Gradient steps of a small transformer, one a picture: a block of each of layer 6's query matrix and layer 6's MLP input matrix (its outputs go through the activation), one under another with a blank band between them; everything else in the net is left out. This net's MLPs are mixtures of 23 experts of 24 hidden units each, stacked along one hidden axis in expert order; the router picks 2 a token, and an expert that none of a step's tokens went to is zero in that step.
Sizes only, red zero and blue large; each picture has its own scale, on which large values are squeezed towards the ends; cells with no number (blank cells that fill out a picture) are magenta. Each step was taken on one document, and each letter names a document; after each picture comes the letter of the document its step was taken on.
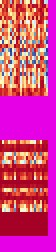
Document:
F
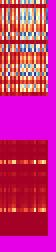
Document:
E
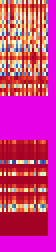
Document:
E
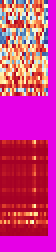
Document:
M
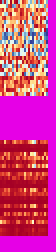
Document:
M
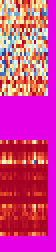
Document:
M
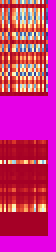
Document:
E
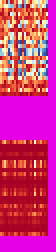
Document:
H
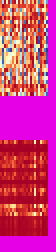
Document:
F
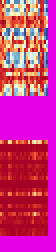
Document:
M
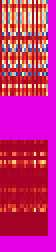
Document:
E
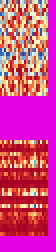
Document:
H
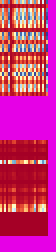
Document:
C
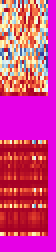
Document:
H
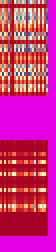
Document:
E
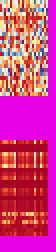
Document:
H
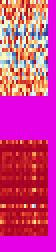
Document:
M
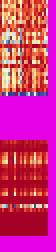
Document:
F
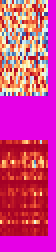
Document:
M
